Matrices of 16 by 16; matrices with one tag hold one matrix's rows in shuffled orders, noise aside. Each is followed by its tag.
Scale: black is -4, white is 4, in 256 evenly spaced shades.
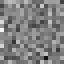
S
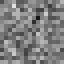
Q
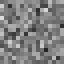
S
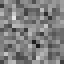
Q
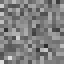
S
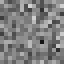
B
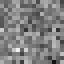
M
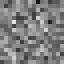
Q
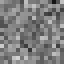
M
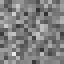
Q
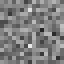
B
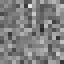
B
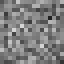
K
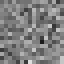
B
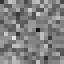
Q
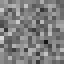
S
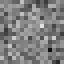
K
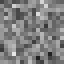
Q
